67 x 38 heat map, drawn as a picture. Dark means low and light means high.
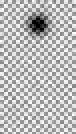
Odd rows or columns: none. Slope: none. Dips: one, in the top middle. Ninth with the lowest average: top middle.
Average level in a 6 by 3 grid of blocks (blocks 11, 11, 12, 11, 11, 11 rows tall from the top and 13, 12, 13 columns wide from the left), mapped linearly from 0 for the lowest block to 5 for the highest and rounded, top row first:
525 | 505 | 555 | 555 | 555 | 555
